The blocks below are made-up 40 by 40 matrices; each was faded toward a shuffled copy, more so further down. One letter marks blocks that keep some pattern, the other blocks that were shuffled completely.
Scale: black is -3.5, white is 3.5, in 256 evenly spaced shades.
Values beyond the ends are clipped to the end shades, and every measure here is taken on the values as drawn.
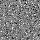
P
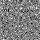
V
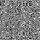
V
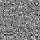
V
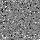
P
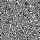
P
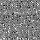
V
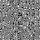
V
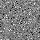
P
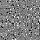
V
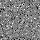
P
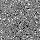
P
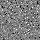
P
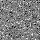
P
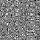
V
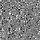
V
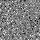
P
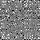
V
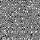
V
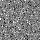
P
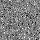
P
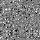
V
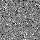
P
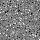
P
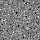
P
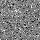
P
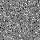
P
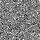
P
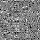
V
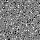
P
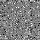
V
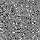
V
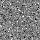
P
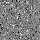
P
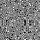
V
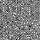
V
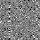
V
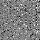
V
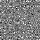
V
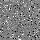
P
